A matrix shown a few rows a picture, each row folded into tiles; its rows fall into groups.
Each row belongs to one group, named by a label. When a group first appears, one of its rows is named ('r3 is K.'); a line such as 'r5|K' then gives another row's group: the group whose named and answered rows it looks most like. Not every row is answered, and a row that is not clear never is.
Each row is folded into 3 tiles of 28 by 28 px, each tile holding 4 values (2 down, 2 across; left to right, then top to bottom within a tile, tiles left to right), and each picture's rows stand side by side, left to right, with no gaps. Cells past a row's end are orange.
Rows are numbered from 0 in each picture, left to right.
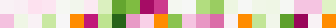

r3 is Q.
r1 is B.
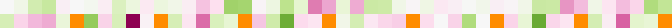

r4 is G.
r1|Q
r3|B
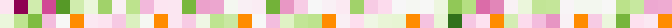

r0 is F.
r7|B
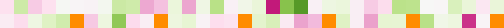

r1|B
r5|Q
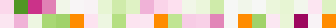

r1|B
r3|Q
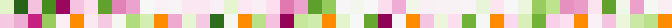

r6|B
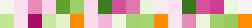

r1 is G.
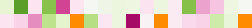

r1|Q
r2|G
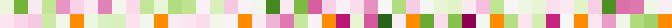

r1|F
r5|Q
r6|Q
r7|G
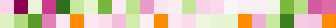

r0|F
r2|G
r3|B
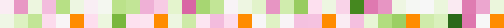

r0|F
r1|B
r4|G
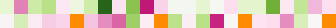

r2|Q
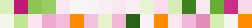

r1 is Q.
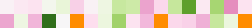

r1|B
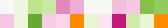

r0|B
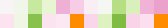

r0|B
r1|B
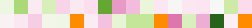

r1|G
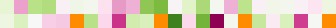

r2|Q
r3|Q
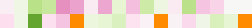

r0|B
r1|F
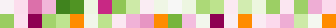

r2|Q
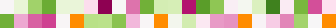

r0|Q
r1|F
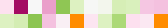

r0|F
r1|B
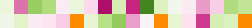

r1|F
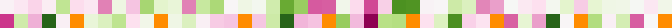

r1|F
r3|B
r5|B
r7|Q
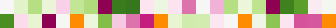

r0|Q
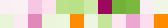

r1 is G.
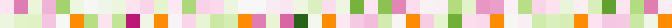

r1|Q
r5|B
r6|G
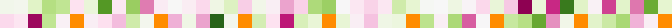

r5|Q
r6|F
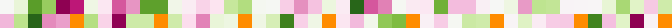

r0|B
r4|G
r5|G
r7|Q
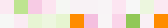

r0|G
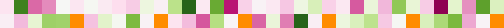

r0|G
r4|F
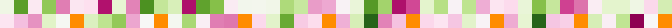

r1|F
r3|B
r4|B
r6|B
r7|Q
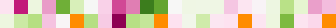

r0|F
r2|B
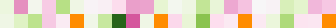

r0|F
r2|B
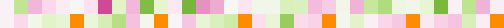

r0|G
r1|F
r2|G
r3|B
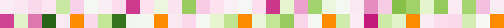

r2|G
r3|F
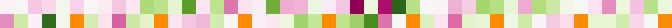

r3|G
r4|F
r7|F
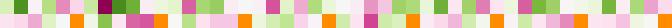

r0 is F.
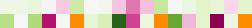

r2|Q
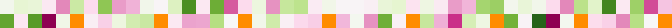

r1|G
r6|Q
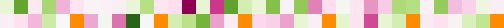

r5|G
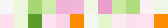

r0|B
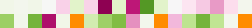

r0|Q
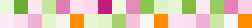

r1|F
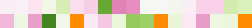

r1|G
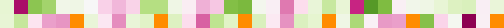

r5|Q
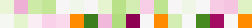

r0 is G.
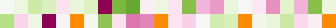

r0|Q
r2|G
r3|F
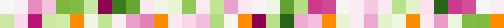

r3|B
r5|G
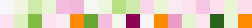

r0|B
